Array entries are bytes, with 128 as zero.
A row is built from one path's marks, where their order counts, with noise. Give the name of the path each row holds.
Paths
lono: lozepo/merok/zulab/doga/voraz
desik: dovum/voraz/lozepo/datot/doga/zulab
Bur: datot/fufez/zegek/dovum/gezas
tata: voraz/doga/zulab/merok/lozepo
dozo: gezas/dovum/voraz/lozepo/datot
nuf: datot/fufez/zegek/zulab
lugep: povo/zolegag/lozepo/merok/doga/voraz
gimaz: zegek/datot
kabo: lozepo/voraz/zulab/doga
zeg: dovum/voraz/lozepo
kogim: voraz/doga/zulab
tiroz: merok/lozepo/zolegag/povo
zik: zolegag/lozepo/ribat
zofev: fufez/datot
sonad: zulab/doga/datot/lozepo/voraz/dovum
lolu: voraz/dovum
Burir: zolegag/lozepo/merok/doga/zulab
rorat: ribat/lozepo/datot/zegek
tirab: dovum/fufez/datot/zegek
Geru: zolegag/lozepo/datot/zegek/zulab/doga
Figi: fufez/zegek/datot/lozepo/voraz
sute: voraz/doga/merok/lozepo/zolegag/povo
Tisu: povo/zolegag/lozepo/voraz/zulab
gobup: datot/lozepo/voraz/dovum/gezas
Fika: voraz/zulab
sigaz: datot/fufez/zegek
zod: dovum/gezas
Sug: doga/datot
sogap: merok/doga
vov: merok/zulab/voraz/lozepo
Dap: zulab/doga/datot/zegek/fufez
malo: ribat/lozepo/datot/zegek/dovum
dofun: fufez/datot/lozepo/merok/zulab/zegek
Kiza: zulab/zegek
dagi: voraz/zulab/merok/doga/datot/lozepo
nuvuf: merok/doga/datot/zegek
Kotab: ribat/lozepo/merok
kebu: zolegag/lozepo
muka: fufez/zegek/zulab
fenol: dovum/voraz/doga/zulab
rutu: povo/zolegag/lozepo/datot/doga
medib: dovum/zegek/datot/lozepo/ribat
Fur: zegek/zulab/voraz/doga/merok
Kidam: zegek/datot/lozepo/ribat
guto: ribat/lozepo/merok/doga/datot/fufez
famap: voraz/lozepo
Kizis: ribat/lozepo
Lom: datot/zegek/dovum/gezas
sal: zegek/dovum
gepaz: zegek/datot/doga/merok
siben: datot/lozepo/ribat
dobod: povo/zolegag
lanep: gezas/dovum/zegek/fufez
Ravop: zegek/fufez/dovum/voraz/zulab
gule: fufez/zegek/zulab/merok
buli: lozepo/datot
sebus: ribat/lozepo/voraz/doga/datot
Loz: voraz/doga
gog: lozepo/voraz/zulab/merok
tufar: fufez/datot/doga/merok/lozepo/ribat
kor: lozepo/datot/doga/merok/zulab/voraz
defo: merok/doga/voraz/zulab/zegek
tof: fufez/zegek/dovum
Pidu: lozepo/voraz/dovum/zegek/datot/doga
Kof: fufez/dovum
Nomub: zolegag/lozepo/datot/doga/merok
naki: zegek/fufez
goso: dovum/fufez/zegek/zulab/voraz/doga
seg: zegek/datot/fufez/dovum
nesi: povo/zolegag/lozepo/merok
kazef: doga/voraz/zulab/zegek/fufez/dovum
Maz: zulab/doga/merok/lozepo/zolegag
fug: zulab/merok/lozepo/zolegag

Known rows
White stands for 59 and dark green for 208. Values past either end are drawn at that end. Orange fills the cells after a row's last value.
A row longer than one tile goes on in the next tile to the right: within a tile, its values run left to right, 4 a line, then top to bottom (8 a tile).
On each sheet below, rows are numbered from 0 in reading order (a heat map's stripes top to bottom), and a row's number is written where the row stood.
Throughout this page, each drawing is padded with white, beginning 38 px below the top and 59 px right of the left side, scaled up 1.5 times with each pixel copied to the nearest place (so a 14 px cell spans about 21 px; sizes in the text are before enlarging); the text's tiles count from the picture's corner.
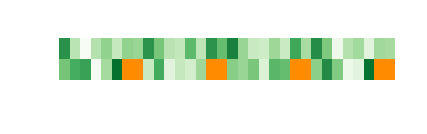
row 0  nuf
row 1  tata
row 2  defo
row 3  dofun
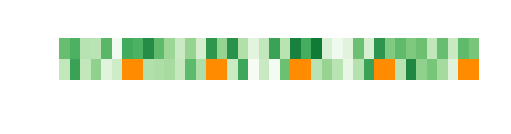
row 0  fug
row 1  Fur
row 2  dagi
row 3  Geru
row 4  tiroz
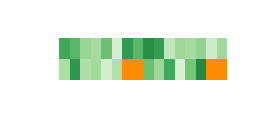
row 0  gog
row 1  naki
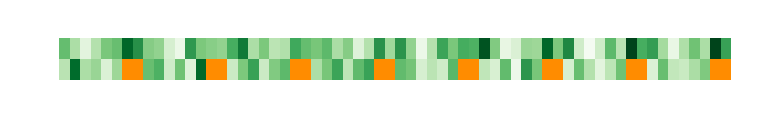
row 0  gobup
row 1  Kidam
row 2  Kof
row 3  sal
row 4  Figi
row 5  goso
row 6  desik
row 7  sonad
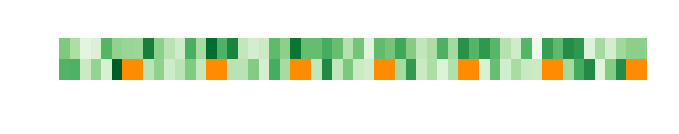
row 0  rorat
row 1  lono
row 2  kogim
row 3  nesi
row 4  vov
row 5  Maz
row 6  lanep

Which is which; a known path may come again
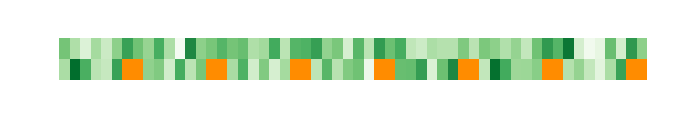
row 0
Lom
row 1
zik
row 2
kebu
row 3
sute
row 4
Kiza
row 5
zod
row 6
Geru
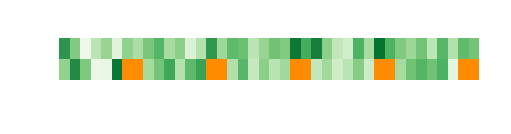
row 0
dofun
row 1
sal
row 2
zeg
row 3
lono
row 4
dobod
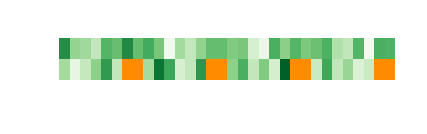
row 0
Loz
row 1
Bur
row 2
medib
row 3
fug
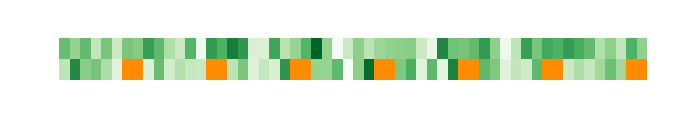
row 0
tiroz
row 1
Maz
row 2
guto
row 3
Dap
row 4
siben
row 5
Figi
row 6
sogap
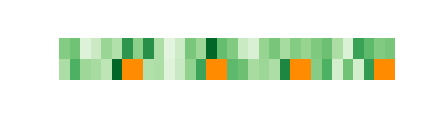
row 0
malo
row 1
Pidu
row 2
gimaz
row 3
Kizis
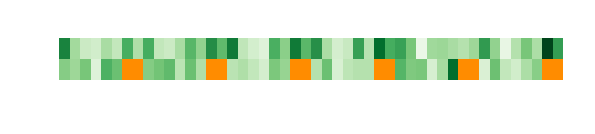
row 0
defo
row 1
Fika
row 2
kabo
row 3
kor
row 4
sigaz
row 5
sonad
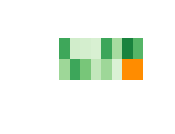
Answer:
Tisu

